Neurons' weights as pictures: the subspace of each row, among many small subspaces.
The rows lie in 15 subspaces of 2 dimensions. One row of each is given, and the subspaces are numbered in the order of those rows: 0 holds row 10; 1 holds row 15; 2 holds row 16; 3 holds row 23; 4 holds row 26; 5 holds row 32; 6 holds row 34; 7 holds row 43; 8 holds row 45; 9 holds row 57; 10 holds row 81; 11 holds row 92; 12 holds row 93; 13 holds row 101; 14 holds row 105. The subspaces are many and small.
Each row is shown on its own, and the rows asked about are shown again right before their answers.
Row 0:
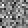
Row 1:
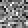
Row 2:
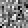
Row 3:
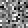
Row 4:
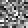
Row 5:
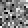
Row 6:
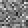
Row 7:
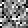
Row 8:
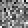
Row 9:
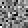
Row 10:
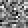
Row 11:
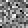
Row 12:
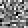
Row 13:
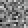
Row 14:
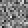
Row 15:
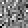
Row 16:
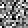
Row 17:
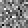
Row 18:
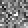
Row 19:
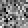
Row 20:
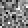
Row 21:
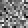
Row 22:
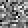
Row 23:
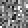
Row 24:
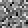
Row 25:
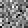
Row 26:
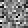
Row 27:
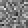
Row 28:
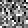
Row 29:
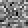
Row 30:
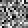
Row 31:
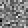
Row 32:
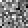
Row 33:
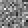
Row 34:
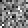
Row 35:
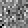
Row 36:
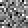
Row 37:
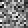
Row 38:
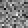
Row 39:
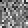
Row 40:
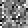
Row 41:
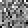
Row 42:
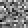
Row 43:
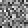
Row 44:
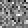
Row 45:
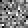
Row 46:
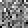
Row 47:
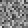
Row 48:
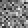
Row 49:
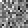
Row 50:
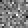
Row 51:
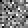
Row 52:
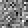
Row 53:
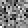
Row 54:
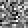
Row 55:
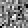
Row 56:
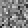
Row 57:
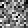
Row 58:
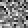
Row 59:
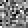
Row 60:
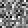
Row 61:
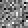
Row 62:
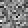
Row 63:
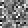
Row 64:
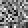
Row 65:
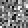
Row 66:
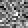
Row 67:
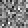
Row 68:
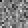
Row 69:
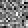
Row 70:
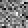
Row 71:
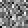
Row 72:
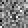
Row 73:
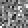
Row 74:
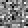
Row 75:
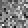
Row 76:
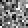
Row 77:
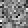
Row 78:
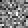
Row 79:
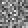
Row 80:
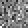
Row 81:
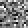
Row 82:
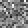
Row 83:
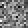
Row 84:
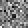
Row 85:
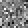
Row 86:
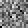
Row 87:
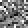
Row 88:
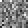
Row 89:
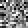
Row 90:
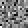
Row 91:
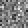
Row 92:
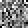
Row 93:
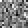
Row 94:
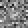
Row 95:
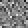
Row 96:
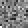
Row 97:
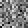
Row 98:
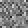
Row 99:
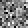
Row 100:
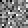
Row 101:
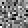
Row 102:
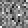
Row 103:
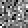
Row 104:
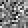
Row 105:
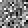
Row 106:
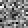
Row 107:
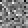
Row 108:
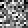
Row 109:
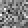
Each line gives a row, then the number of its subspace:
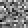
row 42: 10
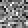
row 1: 0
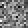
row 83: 9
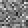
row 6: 5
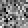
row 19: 13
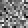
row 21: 3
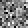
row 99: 14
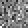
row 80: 1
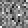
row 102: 9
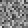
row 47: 7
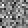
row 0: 2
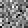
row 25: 12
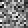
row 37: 9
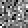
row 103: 1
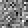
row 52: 14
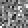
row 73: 3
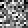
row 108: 9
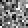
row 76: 5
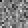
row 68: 12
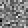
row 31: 12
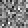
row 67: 8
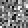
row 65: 3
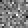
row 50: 8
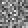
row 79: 1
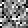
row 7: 4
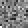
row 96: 13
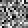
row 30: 7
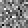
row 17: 6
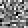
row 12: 12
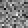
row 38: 6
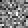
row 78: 8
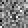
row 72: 0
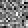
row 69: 5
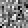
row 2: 3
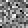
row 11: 7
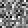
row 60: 2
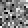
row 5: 14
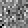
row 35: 1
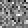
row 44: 9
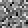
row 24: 0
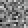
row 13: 10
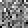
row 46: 11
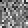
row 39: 11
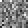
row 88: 12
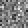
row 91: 6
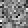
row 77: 4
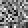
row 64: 1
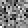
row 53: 13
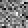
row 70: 5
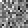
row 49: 8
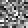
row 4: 3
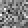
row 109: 1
